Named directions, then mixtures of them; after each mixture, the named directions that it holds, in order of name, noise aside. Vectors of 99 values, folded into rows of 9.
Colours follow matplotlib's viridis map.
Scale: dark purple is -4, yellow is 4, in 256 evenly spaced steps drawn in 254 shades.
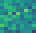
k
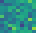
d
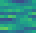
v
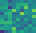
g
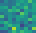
d, g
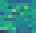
g, v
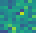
d, g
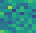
d, g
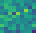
k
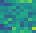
d, v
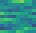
v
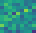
k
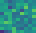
g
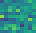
d, v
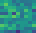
k, v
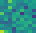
g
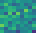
k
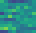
g, v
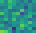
d, g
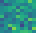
d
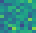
d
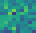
g, k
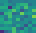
g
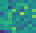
g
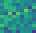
k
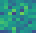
g, k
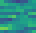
v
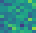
d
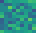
d, g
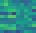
k, v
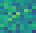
k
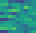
g, v
